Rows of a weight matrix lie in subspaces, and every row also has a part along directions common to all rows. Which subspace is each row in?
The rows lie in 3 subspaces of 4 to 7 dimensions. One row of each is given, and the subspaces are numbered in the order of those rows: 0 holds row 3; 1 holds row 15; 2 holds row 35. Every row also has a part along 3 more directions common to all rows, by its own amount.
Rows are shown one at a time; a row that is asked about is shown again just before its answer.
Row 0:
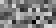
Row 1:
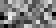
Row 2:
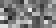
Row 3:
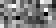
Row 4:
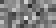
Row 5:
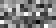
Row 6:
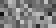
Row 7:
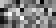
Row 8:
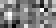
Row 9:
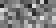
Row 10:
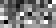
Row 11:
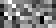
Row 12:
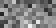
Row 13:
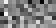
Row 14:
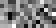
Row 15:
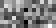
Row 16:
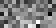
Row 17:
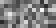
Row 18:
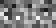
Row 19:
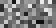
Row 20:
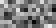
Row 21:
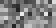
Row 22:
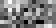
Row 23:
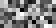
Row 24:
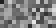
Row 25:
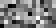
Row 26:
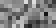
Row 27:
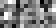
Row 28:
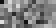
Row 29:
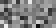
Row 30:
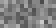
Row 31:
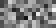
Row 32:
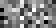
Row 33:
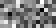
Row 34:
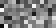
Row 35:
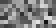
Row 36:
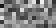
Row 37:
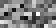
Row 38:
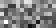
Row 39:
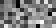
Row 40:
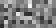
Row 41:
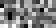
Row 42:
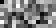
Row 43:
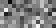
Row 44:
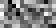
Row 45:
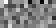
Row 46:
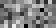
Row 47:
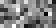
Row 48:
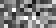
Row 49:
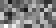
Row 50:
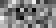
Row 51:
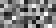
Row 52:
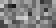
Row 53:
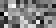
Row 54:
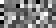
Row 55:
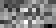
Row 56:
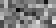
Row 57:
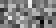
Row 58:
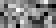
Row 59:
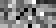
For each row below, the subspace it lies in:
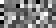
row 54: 1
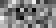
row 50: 2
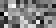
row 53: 0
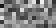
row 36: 1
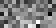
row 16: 0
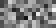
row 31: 1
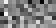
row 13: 0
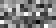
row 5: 1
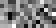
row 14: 2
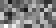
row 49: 2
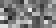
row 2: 2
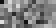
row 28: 1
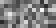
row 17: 1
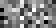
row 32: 2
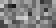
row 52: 0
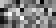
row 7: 2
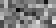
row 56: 0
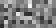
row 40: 0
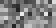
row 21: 2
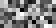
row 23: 1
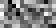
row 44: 0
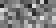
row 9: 0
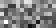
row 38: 0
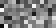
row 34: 0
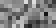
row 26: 2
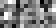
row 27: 2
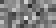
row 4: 1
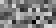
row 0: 1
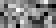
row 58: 0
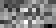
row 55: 1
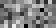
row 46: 2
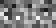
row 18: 0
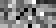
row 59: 2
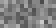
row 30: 0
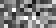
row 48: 1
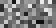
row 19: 0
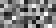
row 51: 1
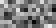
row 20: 1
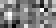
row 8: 2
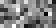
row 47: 2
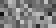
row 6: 0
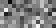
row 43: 2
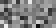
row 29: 0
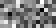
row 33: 2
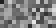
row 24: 1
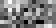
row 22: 1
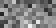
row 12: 0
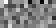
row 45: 0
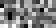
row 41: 2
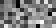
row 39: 0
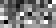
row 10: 2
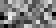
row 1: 2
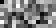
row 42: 1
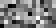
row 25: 0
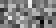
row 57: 0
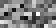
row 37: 1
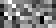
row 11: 0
